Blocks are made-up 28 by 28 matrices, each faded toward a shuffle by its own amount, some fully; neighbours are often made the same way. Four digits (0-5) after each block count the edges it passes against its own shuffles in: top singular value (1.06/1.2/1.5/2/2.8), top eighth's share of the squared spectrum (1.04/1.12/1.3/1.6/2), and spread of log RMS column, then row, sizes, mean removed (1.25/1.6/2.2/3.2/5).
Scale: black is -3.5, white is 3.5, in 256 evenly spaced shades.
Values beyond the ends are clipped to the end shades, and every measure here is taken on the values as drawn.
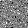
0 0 0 0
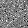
1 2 0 0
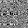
3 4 1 2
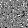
0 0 0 0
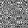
3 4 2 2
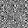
3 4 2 2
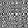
4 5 2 3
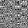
3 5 2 2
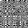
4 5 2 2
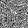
1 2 0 0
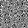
2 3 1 1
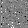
2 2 1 0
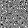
2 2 1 1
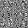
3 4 2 0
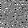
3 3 1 1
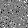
0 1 0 0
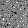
0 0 0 0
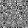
3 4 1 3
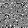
2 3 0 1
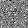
2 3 0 2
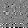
3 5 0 2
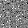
1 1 0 0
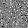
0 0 0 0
